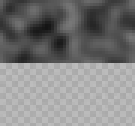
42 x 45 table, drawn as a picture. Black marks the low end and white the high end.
The table splits into 2 rows of 1 panel. Panel 1,1: low, blotchy. Panel 2,1: high, checkered, faint in contrast.
